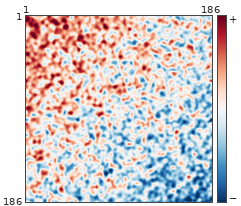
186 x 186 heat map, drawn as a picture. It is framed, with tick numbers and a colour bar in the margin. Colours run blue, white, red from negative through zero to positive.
Overall the values sit about 50% of the way up the scale. The texture is blotchy. Values rise toward the top left. The histogram is bell-shaped. The ninth with the lowest average is the bottom right. There are no regular stripes. The top left is the ninth with the highest average.
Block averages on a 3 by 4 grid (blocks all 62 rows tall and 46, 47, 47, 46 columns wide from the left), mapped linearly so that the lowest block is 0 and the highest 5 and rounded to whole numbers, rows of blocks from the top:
5 4 3 2
4 3 2 1
3 2 1 0
